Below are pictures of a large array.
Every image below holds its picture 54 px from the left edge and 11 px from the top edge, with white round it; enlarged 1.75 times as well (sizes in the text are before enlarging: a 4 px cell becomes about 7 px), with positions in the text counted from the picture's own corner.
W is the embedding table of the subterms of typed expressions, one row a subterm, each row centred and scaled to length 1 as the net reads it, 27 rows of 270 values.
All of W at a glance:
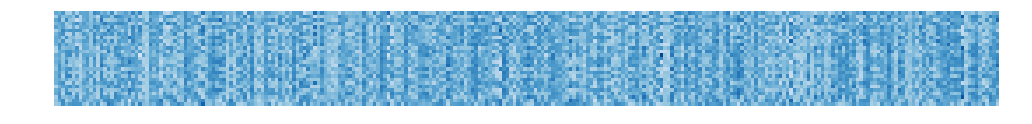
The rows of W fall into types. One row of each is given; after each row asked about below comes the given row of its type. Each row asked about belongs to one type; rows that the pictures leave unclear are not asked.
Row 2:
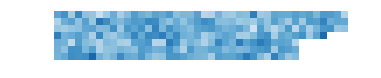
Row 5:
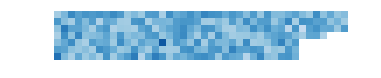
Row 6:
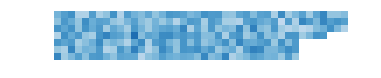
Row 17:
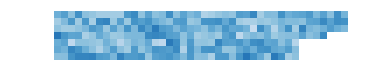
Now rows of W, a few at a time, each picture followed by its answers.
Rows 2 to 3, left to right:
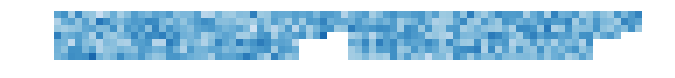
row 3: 6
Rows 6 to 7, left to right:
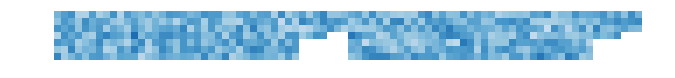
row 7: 17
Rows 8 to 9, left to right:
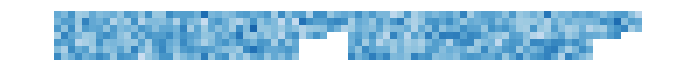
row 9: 2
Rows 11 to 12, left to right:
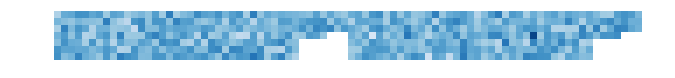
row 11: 5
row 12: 2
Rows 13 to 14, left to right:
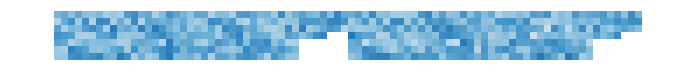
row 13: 17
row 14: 17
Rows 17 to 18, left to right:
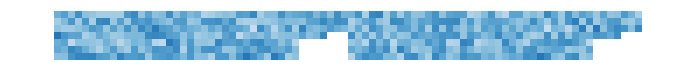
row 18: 2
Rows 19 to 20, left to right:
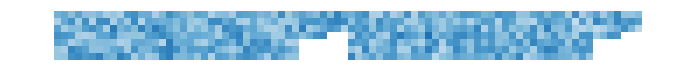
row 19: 17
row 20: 6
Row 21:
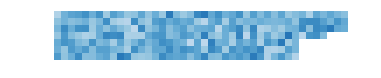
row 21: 5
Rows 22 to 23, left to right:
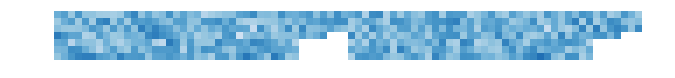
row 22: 17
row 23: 2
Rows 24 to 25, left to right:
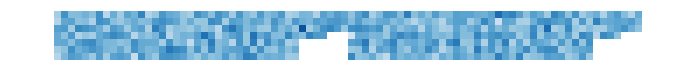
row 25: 6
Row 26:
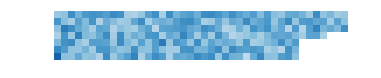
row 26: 5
